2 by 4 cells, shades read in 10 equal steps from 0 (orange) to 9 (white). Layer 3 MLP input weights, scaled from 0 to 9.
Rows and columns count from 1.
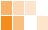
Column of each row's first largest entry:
4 3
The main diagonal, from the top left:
3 4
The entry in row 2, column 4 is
7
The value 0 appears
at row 2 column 1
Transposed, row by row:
3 0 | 6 4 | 7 9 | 9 7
